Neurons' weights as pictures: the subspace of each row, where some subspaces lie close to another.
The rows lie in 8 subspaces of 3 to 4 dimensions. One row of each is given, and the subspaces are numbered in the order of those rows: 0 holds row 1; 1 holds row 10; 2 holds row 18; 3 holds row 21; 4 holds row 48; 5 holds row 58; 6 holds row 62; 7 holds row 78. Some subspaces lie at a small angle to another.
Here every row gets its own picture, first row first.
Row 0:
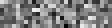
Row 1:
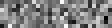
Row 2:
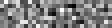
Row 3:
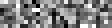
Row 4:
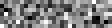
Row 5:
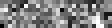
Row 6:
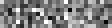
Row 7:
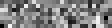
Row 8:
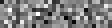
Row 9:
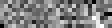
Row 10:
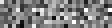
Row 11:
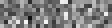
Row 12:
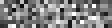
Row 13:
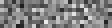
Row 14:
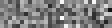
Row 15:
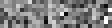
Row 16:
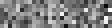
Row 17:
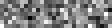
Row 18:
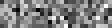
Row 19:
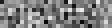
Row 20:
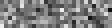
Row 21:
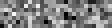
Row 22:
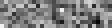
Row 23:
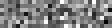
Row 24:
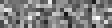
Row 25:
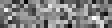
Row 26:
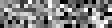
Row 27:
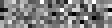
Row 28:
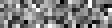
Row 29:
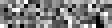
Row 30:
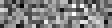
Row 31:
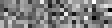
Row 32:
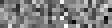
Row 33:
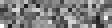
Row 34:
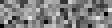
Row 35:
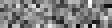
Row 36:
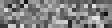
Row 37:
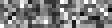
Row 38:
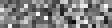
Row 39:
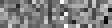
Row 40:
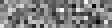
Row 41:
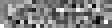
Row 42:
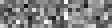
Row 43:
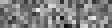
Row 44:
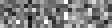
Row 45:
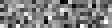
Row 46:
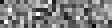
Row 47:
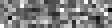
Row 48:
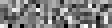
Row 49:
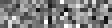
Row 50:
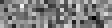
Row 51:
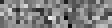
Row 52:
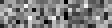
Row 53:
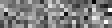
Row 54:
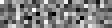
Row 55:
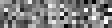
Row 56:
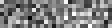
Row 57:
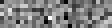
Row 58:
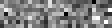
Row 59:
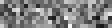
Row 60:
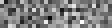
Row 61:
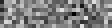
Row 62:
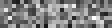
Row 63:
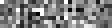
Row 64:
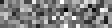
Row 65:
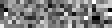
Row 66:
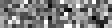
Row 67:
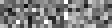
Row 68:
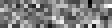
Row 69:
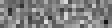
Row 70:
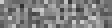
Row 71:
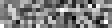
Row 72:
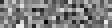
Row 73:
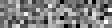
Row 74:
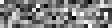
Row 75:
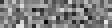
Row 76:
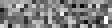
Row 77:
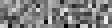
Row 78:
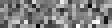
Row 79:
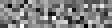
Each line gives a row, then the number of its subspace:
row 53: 5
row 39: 0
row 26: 0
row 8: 5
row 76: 1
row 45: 2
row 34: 7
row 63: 4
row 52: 3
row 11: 7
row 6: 0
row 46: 5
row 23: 2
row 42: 3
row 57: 2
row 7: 0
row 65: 5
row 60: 6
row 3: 6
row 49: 4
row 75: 1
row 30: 1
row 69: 0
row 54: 6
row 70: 4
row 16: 1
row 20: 3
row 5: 0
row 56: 3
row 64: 3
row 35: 7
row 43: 6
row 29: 4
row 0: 6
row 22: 7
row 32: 0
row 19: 4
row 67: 3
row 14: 2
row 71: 3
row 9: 2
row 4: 5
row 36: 6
